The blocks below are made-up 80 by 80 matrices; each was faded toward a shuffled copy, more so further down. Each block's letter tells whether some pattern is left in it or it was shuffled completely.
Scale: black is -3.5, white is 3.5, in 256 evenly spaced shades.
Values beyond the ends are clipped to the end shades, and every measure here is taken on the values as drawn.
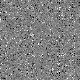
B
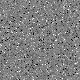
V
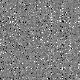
B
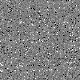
B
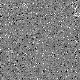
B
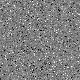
V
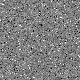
V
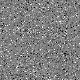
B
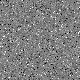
V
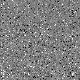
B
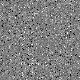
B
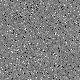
V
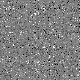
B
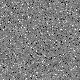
V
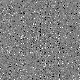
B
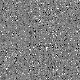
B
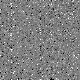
B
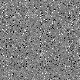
B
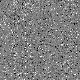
B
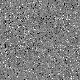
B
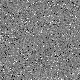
V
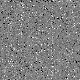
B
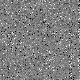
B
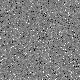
V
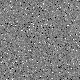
V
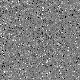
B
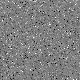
V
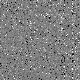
B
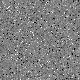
V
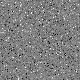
V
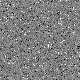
V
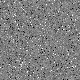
V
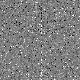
B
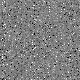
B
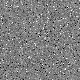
V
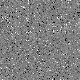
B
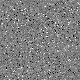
V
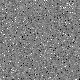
V
